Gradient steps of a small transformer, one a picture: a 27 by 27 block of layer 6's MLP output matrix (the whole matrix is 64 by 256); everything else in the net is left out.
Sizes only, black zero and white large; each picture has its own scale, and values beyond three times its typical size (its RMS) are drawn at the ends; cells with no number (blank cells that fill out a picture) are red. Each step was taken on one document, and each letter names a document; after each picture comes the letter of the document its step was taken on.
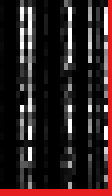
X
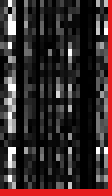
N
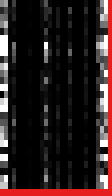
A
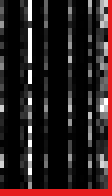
X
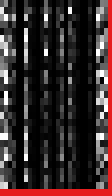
A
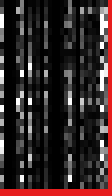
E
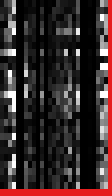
N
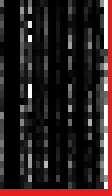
X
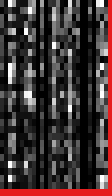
N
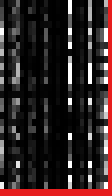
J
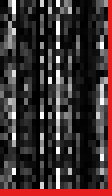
N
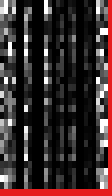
A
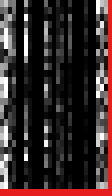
A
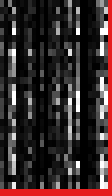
N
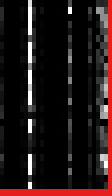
X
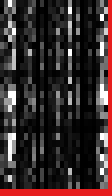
N
